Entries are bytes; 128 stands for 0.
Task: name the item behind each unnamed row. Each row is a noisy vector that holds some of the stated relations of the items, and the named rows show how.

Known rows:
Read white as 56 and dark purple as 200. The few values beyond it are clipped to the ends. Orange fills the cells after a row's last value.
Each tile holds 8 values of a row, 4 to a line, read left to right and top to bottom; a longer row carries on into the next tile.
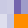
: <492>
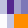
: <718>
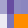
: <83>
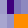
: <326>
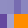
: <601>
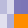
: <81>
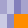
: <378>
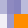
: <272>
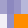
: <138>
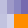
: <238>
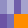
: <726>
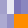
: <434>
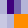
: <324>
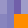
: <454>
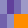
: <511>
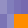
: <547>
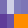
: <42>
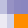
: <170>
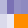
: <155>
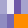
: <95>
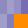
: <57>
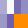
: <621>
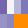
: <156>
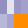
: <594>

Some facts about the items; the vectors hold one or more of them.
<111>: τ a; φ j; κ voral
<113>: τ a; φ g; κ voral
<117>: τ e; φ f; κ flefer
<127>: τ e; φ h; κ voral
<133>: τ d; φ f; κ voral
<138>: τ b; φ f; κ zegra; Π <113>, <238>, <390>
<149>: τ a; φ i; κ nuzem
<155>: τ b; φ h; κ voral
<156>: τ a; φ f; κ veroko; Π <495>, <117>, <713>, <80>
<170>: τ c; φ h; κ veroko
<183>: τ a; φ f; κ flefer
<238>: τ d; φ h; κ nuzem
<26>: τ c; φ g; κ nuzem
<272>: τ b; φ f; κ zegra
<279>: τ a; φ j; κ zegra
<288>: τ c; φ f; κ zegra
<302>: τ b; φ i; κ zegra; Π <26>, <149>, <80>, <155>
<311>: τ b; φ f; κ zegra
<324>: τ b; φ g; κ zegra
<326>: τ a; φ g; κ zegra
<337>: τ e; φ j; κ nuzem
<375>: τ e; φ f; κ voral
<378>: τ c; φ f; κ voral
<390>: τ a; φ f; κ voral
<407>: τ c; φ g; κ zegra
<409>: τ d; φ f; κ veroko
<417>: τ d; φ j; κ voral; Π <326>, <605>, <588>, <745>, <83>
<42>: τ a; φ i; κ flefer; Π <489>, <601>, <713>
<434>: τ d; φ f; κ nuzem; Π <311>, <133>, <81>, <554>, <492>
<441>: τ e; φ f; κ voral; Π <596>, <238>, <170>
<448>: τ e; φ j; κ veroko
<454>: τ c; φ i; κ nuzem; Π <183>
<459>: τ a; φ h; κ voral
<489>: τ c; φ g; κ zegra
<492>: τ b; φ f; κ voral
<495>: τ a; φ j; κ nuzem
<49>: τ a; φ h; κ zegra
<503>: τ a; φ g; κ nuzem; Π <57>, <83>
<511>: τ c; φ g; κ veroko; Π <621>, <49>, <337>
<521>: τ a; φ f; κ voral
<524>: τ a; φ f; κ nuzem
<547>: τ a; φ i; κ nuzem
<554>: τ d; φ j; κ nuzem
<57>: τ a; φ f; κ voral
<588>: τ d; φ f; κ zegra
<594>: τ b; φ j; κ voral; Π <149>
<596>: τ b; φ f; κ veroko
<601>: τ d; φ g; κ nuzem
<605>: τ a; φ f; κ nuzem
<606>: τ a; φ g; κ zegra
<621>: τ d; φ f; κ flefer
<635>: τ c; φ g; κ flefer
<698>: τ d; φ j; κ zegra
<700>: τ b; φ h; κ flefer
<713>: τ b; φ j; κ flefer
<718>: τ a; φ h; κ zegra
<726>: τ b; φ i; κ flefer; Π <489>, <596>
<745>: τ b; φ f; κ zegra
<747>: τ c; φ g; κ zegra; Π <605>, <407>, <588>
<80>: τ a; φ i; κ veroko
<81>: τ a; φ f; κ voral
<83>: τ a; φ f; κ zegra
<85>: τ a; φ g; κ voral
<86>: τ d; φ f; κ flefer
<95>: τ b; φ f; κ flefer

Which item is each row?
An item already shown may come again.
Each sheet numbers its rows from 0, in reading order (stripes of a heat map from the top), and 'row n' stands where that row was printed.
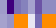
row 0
<326>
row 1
<83>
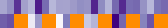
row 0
<635>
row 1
<489>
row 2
<279>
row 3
<302>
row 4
<503>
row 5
<605>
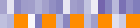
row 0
<596>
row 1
<279>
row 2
<441>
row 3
<554>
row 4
<127>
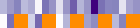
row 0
<288>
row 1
<337>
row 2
<311>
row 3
<326>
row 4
<441>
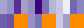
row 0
<635>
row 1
<747>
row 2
<554>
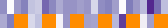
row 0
<495>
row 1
<133>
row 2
<698>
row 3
<409>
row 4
<117>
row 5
<489>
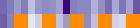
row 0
<417>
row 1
<170>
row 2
<606>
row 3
<80>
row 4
<459>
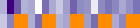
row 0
<407>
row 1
<713>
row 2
<700>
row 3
<524>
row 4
<57>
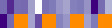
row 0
<503>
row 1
<183>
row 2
<149>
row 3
<747>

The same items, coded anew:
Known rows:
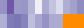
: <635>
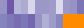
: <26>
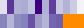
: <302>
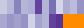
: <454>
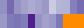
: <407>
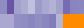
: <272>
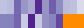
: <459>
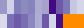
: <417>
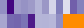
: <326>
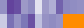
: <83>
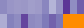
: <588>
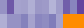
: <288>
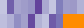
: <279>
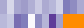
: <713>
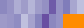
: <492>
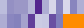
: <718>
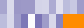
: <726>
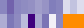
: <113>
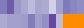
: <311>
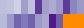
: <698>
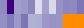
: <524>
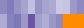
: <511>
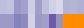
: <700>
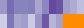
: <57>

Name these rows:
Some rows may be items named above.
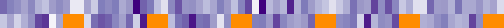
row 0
<441>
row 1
<417>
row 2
<747>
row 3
<149>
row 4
<459>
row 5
<80>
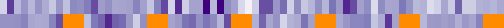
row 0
<547>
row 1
<747>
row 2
<594>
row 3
<183>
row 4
<156>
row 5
<170>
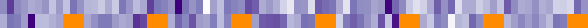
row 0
<606>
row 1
<554>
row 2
<605>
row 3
<601>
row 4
<417>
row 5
<42>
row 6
<489>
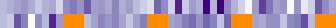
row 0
<713>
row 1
<489>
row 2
<594>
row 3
<117>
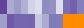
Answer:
<601>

